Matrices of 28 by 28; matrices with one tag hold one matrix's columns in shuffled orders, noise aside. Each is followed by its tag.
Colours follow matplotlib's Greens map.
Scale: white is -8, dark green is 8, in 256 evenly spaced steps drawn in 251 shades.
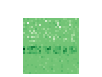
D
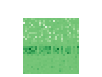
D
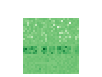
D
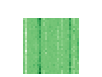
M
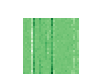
M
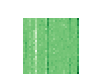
M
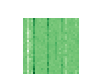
M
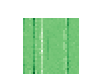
M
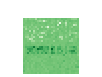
D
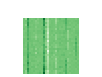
M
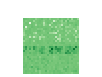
D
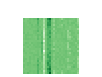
M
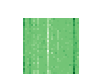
M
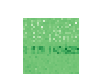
D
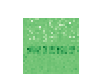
D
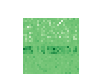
D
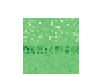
D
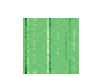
M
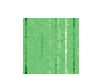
M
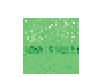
D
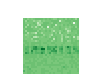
D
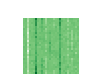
M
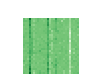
M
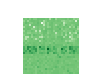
D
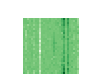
M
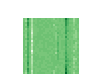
M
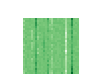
M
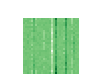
M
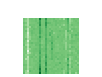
M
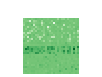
D
